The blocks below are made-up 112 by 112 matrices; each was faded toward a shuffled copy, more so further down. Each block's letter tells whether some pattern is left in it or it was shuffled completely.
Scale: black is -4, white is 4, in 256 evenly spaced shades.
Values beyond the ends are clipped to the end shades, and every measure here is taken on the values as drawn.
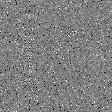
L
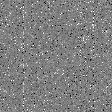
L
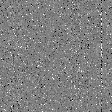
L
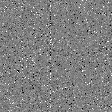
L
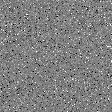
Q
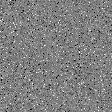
L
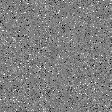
L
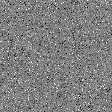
L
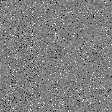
L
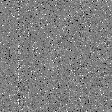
L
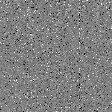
L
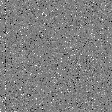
L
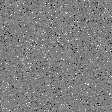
Q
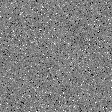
Q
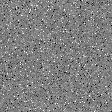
Q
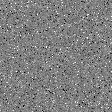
Q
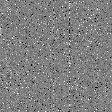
L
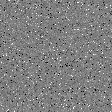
Q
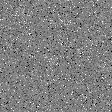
Q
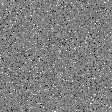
Q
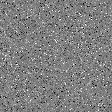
Q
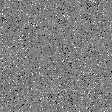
L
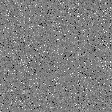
L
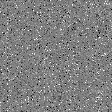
L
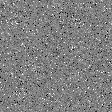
Q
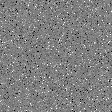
Q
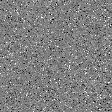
L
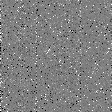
L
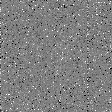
L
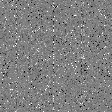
L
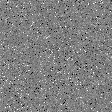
Q
